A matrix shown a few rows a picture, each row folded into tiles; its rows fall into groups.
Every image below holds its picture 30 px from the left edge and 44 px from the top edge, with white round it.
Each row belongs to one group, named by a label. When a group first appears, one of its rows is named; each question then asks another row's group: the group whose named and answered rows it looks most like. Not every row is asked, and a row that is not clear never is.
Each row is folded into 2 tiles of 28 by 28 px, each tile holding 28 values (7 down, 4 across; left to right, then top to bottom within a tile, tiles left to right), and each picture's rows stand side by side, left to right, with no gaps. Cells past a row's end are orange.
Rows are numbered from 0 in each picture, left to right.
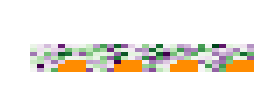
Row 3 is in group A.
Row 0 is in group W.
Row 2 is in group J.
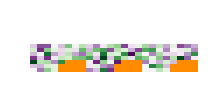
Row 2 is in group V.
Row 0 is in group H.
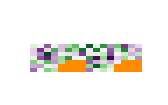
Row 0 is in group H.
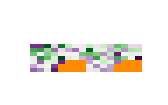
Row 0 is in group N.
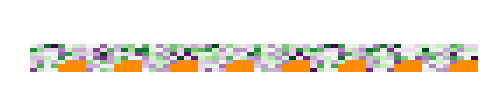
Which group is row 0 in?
A
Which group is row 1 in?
H
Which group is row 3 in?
N
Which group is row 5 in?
A
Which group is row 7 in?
N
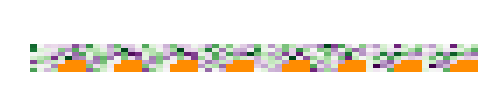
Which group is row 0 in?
V
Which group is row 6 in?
W
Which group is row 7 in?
W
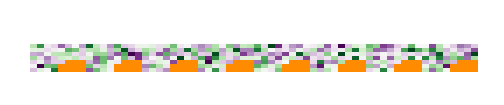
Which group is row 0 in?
W
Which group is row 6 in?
H
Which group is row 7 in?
V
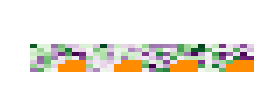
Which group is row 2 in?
H
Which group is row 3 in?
V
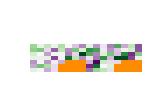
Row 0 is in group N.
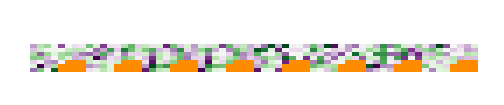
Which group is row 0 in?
W
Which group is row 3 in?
A
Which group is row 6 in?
J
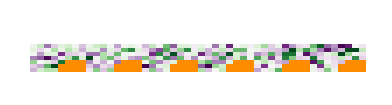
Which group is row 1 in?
W
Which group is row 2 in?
W
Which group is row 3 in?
W
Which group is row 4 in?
W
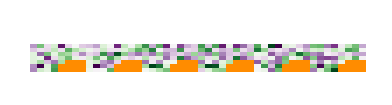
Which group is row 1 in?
W
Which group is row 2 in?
V
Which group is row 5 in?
H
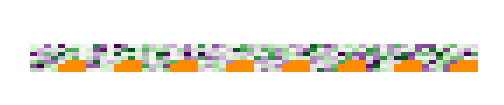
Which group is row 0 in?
W
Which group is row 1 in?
W
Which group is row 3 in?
H
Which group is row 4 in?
J
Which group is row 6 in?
A
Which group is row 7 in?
N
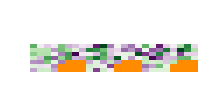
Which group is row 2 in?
H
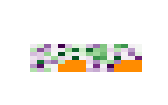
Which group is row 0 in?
W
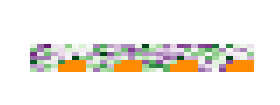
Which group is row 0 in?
H
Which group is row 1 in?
V
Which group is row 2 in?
V
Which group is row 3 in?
N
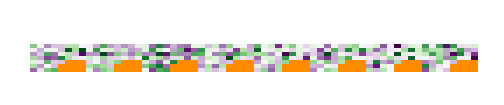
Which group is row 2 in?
V
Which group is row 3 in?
A
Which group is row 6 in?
W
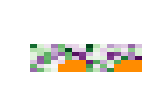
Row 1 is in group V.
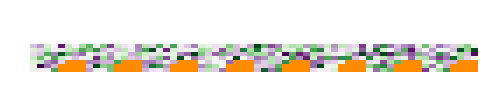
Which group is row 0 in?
W
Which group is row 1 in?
A
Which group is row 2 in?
N
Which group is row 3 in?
N
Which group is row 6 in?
V
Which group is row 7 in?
H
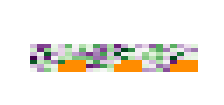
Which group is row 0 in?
H
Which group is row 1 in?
W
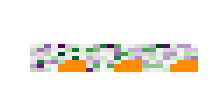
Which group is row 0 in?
W
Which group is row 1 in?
A
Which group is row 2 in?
V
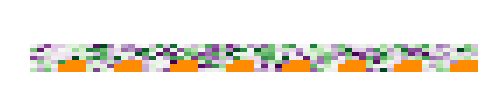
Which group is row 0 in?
H
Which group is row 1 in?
V
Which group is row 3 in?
W
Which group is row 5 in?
J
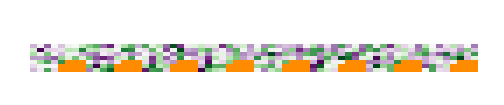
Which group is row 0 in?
H
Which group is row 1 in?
H
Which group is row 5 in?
A
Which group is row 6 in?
A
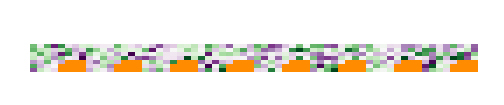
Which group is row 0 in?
J
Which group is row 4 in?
H
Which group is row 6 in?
V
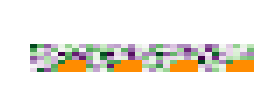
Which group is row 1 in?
V
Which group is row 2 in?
V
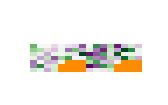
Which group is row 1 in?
W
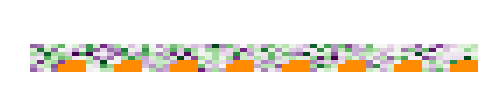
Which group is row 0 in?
N
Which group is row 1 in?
H
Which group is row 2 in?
N
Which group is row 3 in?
J
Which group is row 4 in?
N
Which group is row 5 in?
J
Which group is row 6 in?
A
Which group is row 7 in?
H
